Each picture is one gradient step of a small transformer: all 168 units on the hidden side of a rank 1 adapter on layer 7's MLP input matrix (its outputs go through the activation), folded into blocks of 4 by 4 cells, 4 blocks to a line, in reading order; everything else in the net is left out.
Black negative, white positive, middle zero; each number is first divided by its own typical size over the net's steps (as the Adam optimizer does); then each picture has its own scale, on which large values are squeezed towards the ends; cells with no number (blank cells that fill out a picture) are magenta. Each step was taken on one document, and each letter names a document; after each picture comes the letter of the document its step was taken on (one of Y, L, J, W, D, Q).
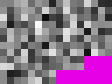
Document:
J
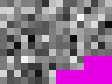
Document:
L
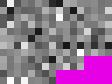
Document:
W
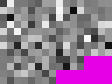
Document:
W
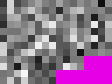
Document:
W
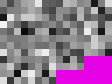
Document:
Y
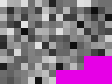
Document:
J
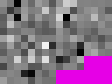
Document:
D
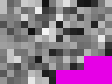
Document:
Y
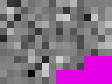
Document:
D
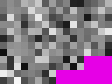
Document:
Y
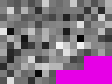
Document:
L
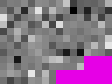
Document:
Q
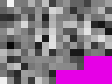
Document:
Y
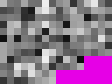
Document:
Y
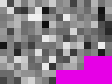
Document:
L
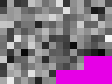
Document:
J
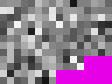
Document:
L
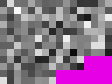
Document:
Y
